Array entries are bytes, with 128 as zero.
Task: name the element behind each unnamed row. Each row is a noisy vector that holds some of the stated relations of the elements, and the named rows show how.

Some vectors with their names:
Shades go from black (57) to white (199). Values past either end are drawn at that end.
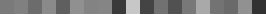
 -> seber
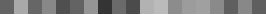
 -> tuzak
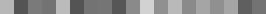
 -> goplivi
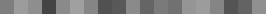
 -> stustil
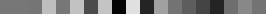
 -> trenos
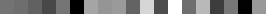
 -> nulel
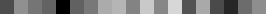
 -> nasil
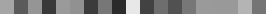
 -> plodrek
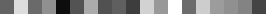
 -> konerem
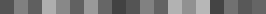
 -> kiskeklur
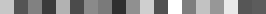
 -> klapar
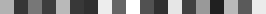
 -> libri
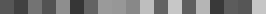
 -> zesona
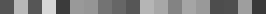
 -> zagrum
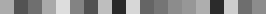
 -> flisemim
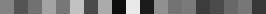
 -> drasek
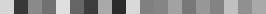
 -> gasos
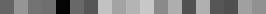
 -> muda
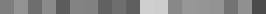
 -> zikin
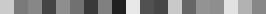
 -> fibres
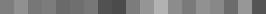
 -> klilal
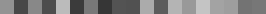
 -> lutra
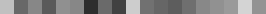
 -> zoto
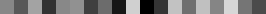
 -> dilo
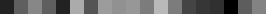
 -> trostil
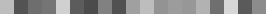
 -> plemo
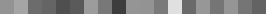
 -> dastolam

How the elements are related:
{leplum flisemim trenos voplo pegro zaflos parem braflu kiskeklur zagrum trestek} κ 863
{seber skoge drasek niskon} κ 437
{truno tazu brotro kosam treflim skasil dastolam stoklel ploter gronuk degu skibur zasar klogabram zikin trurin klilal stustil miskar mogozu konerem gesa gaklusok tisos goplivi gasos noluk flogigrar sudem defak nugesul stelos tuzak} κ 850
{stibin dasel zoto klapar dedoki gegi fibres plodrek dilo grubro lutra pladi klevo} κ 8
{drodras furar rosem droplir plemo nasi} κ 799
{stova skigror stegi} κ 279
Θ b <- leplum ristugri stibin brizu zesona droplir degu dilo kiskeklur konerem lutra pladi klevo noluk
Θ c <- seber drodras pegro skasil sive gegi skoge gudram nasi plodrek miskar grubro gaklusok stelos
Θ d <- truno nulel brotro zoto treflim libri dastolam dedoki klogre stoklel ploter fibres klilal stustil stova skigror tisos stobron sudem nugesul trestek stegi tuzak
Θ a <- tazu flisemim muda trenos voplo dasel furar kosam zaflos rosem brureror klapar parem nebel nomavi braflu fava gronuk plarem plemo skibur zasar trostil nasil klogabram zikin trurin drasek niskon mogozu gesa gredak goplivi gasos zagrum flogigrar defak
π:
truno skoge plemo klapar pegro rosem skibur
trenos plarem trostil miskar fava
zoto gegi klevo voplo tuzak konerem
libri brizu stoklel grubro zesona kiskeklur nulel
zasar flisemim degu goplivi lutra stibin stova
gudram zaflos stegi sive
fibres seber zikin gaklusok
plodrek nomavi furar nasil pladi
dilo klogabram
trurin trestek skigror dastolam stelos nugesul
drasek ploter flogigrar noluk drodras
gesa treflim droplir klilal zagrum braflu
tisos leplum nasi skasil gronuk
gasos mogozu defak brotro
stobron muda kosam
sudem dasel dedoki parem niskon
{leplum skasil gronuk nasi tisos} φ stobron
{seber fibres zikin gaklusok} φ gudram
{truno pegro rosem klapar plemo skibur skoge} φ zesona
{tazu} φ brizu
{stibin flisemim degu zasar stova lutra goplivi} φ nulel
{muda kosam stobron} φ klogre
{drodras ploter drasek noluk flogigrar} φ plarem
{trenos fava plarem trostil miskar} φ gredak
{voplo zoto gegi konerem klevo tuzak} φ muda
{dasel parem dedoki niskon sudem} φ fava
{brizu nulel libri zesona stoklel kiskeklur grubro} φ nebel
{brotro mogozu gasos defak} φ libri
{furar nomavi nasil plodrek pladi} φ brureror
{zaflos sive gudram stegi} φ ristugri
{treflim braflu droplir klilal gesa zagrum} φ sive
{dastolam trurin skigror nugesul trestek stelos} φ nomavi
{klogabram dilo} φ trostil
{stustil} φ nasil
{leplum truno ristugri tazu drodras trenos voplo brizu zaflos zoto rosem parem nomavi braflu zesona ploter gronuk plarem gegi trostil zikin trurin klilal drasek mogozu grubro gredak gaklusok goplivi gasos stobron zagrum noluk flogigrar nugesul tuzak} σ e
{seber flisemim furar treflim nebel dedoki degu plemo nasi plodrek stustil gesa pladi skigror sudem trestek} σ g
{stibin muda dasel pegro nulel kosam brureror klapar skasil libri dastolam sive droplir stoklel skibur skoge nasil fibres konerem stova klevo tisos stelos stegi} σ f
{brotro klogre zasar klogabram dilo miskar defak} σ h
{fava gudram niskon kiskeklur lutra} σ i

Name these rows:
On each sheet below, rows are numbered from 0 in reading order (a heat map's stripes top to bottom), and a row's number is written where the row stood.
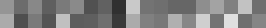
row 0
gegi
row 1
degu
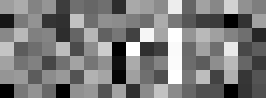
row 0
droplir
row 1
gredak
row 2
kosam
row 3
skoge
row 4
dasel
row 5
pegro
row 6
fava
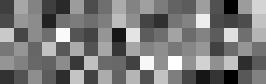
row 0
ristugri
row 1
klogre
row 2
truno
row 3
zaflos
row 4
skibur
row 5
plarem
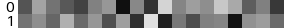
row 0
pladi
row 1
trestek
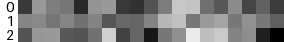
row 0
noluk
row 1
furar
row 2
klogabram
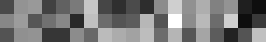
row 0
miskar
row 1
stova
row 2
brureror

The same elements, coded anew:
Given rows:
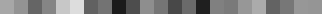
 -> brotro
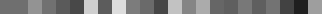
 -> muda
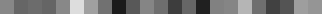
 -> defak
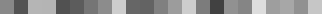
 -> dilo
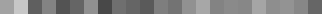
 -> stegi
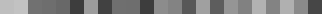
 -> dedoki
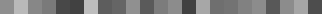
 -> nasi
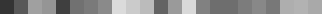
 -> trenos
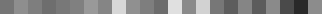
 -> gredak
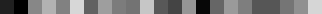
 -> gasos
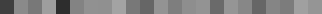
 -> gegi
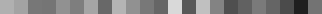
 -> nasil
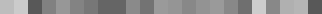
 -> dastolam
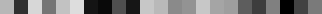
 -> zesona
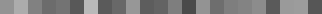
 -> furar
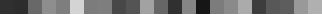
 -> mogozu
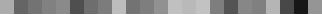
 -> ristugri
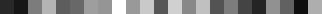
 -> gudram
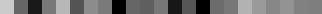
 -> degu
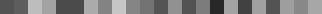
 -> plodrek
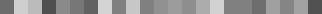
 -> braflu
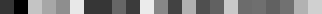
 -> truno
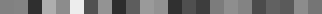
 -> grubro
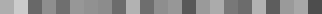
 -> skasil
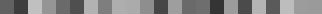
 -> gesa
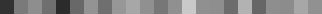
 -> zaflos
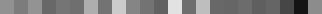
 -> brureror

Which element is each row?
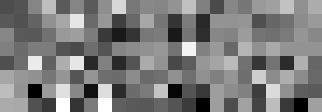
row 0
zoto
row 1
tazu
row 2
stoklel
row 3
leplum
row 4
rosem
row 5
stustil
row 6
lutra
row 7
nulel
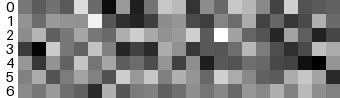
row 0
kiskeklur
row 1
klapar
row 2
fava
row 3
skoge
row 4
nebel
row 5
niskon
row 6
treflim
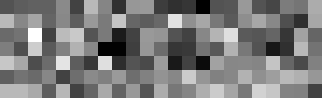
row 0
flisemim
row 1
klogre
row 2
skibur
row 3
plemo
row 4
stibin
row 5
ploter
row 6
konerem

